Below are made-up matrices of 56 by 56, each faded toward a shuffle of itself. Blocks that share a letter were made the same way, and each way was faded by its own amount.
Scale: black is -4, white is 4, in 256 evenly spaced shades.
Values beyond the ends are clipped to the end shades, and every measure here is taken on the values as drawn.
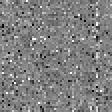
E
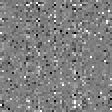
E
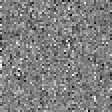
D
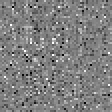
E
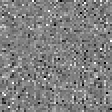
E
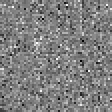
D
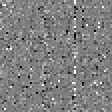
E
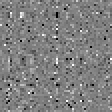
E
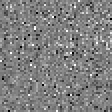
E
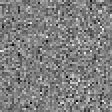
D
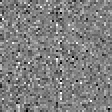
D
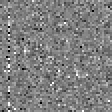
D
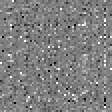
E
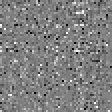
E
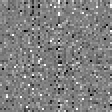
E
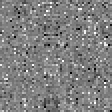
E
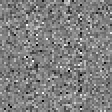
D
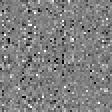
E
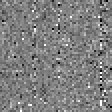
D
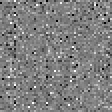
E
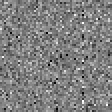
D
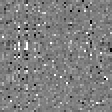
E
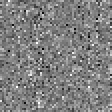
D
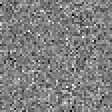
D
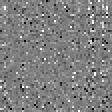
E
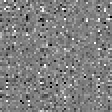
E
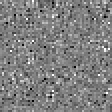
E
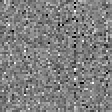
D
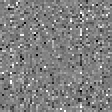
E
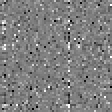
E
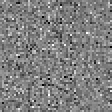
D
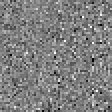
D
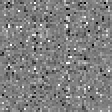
E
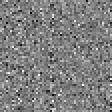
D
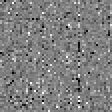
E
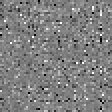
E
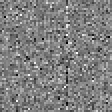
D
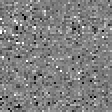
E
